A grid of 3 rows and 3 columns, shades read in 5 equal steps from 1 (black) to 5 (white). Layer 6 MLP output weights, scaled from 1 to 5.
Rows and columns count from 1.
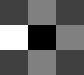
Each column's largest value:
5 3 3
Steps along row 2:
down up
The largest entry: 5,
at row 2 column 1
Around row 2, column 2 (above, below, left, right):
3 3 5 3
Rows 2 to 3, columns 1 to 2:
5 1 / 2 3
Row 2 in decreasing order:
5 3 1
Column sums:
9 7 7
